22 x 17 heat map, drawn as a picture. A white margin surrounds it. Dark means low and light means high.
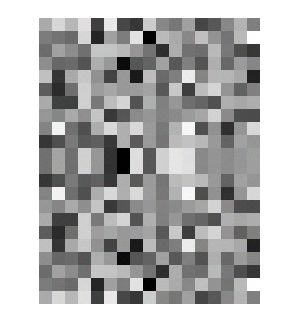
There is no seam. There is no overall slope. The grain is fine, like static. No regular stripes run through it. The values follow a bell shape. It is mirror symmetric from top to bottom. No row or column stands out.
